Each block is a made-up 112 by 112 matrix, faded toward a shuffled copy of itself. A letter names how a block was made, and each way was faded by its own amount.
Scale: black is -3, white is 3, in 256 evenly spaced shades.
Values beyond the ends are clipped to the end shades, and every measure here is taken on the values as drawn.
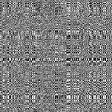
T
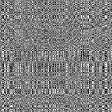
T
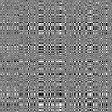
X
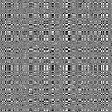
X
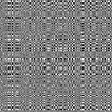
X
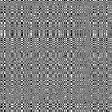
X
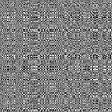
T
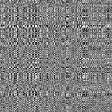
T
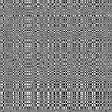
X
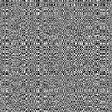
T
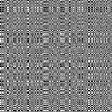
X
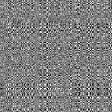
T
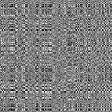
T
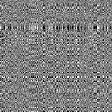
T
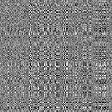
T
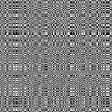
X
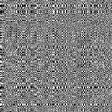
T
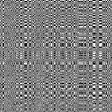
X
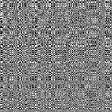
T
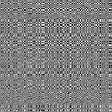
X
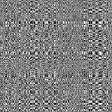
T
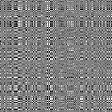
X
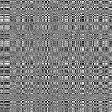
X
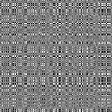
X
